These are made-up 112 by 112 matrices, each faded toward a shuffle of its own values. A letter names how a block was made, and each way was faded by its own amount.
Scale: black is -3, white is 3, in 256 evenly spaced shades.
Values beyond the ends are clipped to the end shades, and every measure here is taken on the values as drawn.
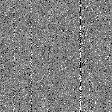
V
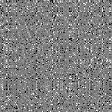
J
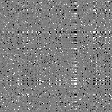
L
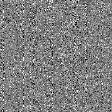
V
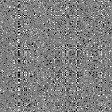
J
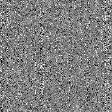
V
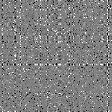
L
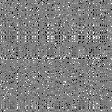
L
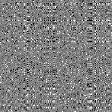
J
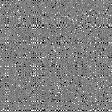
L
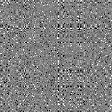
J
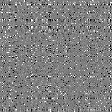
L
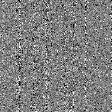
V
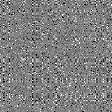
J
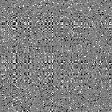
J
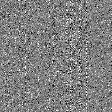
V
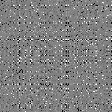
L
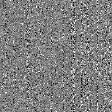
V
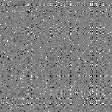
L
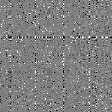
L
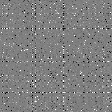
L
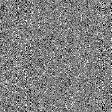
V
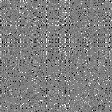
J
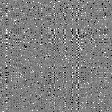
L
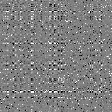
L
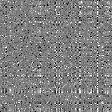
J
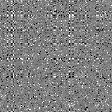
J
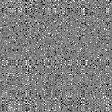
J
